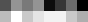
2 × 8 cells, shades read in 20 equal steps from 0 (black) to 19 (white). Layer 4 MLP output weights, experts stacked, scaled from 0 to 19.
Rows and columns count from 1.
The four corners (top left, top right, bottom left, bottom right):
6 0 14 13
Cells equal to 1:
1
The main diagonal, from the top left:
6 19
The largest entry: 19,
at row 2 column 2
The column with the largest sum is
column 2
